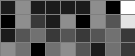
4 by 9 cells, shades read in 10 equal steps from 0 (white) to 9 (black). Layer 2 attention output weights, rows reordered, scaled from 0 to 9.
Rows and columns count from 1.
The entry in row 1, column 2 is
4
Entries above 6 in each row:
6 4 4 3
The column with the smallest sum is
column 9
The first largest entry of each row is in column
8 1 1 3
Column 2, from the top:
4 4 6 5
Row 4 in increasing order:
4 4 5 5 5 6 7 8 9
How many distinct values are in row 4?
6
